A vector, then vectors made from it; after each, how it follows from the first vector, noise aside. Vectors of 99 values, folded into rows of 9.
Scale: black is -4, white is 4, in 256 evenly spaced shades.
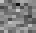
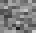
reversed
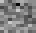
copied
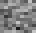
reversed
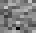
reversed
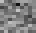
copied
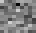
copied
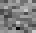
reversed
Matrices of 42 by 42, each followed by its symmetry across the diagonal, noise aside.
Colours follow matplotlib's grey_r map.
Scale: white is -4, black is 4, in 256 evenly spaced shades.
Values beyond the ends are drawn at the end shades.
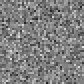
antisymmetric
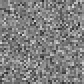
antisymmetric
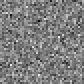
neither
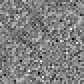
symmetric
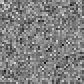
symmetric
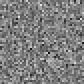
neither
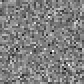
antisymmetric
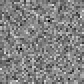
symmetric
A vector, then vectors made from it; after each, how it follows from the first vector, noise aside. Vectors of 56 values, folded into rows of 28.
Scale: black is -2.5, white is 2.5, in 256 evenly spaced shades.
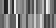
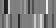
partly zeroed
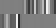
partly zeroed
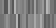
shrunk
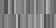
shrunk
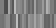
shrunk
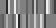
partly zeroed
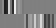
partly zeroed
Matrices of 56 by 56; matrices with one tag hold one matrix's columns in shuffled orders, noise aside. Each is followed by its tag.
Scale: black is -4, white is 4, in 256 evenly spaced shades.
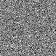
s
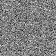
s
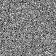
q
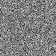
s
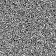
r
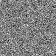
r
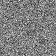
r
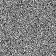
r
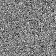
q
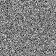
s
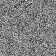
r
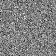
q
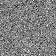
r
